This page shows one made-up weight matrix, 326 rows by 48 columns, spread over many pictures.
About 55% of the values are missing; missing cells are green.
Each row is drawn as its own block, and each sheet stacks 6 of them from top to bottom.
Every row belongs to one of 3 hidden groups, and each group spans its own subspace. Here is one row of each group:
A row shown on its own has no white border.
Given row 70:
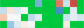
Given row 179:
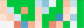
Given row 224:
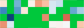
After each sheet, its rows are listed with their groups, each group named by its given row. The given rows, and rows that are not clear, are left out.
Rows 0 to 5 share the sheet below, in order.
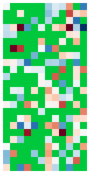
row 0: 179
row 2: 70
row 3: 179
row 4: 179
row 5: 179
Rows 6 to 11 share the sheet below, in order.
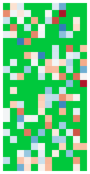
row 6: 70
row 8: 179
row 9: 179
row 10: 179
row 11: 179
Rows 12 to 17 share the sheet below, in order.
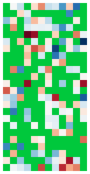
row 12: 70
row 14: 179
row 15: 224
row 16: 70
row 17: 224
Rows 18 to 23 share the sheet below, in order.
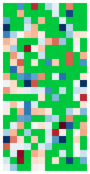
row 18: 70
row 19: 179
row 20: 179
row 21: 179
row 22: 70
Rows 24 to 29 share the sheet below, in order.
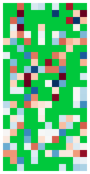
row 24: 179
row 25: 179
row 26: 179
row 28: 179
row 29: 224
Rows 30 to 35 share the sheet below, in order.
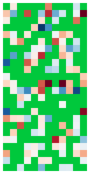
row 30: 224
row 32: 224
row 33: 70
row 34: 179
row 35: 224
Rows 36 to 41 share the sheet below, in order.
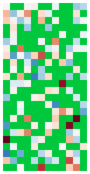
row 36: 179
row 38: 70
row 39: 70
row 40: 70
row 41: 224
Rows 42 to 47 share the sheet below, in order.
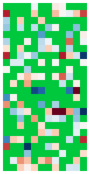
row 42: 224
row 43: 70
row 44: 179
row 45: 70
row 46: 70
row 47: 224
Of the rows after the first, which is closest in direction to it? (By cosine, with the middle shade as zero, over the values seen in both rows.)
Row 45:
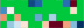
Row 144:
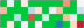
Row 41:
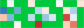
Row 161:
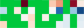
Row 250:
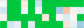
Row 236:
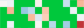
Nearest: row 250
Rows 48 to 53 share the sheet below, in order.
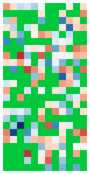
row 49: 224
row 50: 179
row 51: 179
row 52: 224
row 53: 224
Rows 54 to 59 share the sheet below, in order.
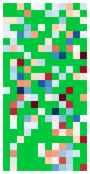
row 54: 179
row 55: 70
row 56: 224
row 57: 70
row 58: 70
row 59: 179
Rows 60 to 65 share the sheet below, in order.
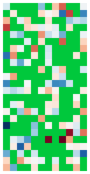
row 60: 70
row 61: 70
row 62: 70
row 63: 179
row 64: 224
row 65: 224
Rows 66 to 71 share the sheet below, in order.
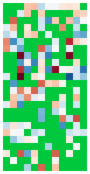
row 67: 179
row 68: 224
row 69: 224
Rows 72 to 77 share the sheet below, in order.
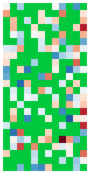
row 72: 70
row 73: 179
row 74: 179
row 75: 70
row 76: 70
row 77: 224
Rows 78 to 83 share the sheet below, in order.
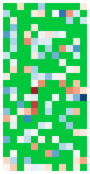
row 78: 70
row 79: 179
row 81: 70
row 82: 70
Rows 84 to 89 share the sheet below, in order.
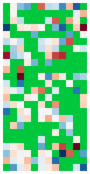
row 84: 70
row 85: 70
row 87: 70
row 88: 179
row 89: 70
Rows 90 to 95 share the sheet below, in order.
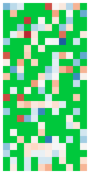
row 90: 179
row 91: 70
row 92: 179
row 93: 224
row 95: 224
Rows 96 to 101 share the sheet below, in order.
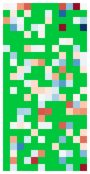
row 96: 70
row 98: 70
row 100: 70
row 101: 70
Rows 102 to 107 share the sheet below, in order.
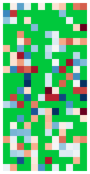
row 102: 179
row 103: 179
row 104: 179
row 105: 179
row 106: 224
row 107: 224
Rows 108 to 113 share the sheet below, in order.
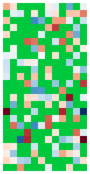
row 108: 70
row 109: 179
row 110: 179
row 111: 70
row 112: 179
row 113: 179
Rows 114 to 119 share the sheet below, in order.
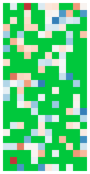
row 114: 70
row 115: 179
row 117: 70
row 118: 179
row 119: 224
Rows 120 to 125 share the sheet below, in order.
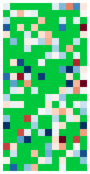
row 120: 70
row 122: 179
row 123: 70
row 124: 224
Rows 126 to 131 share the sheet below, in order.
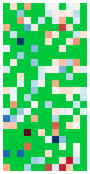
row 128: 70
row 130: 179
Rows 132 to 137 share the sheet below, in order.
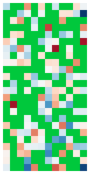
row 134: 70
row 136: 70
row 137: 179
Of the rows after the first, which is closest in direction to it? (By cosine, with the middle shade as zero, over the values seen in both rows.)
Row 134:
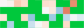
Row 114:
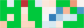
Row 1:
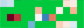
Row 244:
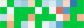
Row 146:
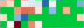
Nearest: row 114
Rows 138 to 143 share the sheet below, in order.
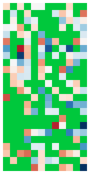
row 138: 179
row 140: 70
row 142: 224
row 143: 179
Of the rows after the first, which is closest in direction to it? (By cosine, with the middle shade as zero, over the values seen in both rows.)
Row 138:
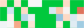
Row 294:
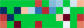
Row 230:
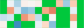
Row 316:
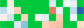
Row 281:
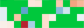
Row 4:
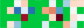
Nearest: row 294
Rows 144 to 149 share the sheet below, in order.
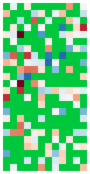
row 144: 70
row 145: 224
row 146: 179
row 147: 224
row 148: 224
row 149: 224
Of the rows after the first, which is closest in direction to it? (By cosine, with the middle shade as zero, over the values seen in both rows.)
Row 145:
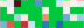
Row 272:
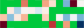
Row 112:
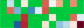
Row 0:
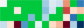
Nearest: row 112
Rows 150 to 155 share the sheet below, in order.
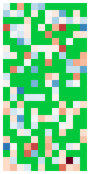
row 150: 70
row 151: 179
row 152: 179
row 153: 224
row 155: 224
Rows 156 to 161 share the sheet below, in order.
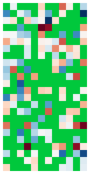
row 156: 224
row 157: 70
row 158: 179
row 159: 224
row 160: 224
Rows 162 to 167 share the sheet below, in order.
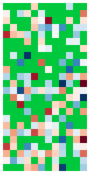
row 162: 224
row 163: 179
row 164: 70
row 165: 224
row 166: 70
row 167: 224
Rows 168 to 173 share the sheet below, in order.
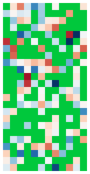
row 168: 70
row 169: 70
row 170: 179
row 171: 179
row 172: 179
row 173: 179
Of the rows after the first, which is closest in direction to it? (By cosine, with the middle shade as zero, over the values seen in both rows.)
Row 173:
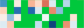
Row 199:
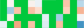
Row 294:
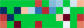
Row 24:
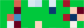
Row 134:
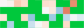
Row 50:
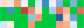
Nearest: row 134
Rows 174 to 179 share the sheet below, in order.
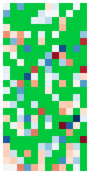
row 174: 224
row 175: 179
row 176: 179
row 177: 224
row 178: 70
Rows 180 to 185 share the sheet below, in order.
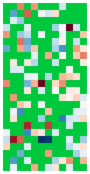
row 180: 179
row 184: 224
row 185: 224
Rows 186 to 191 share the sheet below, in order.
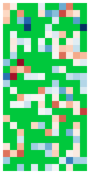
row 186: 179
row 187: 224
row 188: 224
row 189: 70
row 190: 70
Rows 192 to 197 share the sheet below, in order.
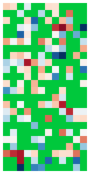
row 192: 70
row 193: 70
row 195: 179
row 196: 179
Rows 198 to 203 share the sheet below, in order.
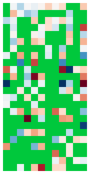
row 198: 179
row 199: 179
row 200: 70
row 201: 179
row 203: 224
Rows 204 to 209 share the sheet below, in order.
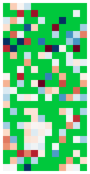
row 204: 179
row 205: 224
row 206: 224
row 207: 70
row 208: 70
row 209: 179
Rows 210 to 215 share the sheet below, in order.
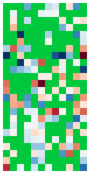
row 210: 70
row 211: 70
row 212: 224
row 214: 70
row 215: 70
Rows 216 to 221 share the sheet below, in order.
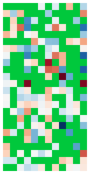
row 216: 179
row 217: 179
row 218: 179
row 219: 179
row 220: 70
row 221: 70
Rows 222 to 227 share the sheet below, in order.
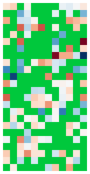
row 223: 179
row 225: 224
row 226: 179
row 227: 179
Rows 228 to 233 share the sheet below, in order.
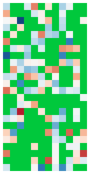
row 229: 70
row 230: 179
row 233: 224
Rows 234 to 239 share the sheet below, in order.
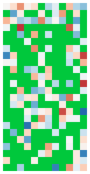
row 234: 179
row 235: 70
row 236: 179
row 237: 70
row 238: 224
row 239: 179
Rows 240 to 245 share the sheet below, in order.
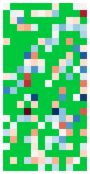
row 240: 224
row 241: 179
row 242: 179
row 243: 179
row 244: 70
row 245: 70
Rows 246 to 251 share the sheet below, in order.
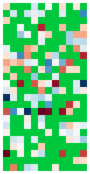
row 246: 224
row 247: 179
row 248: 179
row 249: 224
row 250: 70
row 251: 70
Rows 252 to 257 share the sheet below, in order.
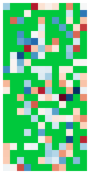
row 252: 70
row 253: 179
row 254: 224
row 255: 70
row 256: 179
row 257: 179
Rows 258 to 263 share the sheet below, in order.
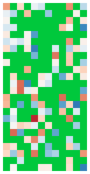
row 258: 179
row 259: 70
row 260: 179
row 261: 179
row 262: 70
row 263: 179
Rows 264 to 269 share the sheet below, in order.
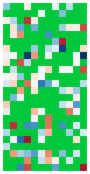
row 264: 179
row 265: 179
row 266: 224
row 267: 179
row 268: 179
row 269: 179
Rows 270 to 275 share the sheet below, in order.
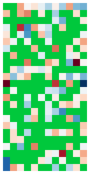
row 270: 179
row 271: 70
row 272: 70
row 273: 70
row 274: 70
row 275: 70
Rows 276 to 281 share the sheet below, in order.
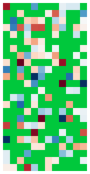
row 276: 224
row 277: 179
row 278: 70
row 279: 224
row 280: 70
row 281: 179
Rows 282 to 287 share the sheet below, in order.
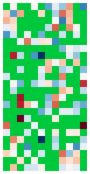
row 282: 179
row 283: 224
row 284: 179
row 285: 224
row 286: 224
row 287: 70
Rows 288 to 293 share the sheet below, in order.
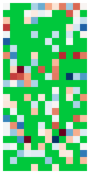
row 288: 70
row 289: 224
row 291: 179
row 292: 179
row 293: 224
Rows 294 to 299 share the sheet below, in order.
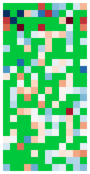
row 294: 224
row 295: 179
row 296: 224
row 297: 179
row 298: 179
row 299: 224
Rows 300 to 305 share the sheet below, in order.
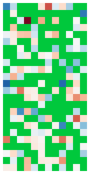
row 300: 179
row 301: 70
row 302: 70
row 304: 70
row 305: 179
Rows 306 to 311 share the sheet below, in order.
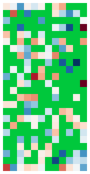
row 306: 179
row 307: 179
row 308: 70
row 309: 179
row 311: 70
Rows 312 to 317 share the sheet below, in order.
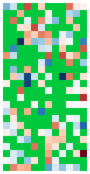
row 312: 70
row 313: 224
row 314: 179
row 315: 224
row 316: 224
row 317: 224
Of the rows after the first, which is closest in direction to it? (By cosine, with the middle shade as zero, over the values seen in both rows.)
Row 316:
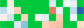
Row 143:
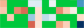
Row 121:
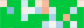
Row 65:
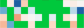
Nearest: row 65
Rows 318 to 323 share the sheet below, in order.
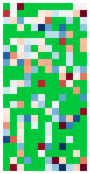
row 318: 224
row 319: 70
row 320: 224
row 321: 179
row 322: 70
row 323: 70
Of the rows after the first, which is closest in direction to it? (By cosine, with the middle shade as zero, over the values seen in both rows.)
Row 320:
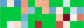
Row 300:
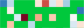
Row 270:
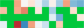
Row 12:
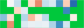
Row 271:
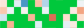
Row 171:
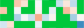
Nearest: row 300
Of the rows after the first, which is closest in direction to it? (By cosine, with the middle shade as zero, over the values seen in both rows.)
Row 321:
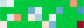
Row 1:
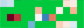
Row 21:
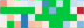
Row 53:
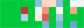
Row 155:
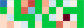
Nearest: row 155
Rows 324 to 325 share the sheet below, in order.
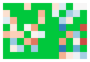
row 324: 70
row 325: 179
